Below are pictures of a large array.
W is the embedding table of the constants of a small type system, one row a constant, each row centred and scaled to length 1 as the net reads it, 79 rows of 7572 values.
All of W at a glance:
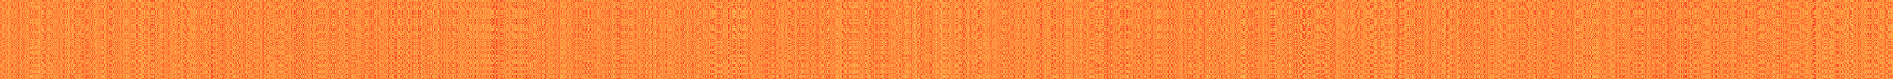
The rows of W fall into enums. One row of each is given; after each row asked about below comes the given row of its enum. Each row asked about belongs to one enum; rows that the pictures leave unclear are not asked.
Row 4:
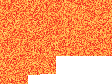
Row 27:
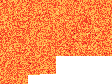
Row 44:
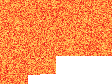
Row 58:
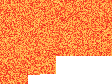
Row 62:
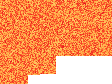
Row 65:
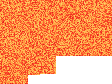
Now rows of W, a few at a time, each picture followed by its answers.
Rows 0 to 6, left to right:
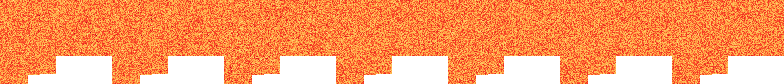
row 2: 44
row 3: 58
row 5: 58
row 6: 65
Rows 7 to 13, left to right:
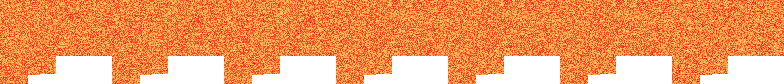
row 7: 65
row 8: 27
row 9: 27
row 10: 62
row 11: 62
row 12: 62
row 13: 44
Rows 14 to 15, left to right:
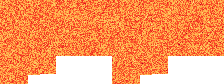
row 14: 62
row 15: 27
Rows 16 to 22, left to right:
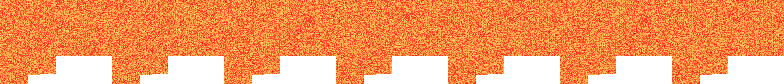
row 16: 62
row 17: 4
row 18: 27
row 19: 65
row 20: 58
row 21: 27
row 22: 58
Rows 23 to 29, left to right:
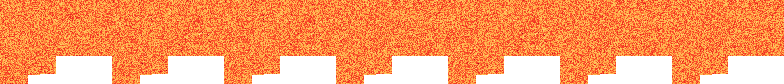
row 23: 65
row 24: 27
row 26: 62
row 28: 62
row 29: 62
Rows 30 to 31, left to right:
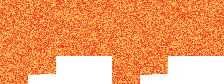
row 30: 62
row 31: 65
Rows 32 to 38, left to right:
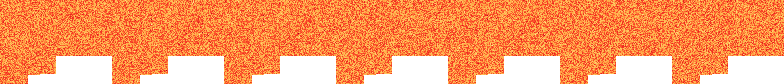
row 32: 65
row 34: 27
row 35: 62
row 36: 27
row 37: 62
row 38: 4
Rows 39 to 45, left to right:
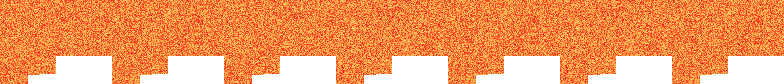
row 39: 58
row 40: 27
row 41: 65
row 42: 44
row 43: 27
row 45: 27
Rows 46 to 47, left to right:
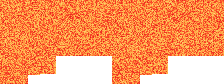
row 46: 65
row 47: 58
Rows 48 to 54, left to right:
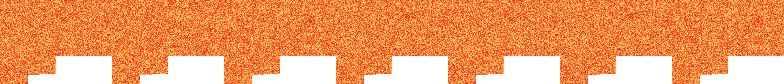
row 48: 58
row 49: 62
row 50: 27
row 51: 65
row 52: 58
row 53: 65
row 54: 27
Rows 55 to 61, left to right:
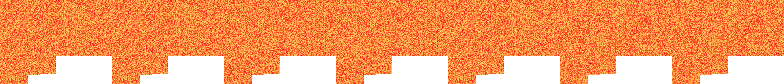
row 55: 4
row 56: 4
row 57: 58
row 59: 4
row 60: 27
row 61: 27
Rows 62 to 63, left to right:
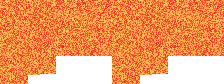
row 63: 62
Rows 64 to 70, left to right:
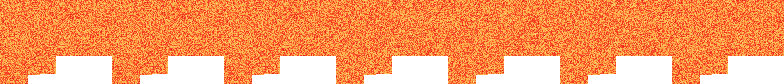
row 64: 65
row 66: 65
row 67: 62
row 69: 62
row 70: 58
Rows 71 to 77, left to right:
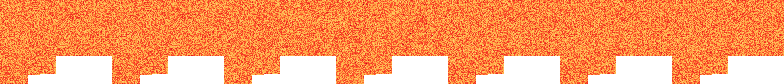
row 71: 65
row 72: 65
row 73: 62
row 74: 27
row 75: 58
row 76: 58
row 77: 58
